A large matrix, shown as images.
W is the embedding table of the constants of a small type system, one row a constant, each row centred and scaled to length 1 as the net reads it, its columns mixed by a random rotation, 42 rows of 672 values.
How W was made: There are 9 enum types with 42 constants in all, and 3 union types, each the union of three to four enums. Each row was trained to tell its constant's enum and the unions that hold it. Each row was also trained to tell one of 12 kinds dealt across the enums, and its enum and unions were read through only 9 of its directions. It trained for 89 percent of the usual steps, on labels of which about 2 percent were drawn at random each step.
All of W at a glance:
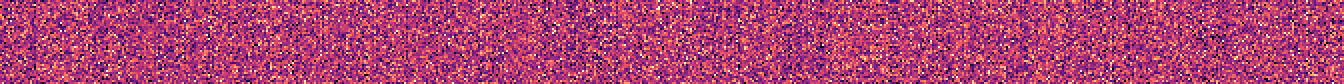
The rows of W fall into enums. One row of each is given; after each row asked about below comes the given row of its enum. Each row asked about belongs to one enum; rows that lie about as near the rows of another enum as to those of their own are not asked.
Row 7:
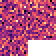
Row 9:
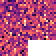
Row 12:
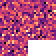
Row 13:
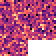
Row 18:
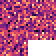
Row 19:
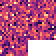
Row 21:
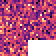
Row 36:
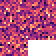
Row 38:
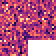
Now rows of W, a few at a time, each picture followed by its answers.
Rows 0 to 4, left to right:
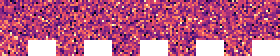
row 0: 21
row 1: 18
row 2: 7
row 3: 38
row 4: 21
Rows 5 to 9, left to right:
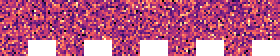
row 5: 13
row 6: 38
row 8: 18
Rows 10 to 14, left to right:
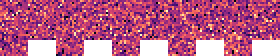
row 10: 19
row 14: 21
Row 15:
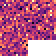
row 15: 7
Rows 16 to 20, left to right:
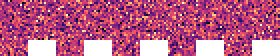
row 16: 21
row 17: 12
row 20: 12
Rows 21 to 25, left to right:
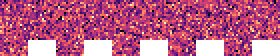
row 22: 7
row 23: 38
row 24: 38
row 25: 12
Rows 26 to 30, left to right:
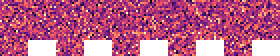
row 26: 9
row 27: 12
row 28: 13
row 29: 13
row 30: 36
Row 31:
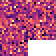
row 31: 9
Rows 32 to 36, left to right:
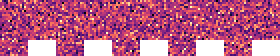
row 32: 18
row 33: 38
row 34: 18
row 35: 12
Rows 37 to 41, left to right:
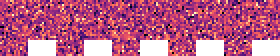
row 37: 19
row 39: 21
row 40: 19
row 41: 9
